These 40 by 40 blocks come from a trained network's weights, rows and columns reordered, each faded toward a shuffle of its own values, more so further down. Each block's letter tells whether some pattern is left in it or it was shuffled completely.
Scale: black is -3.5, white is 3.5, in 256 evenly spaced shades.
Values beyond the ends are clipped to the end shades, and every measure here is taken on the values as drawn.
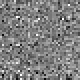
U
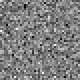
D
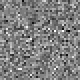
U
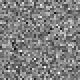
D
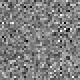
U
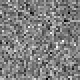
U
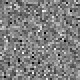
D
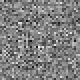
U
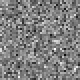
D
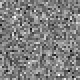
D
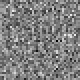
U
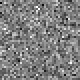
D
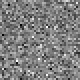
D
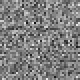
U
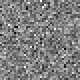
D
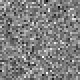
D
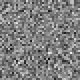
U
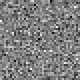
D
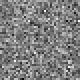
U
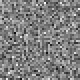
D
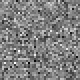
D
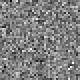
D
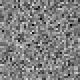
D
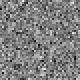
D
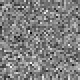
D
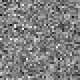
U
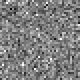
D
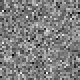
D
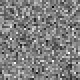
D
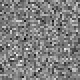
U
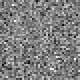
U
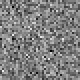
U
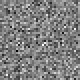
D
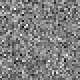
D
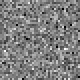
D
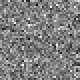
U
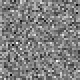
D
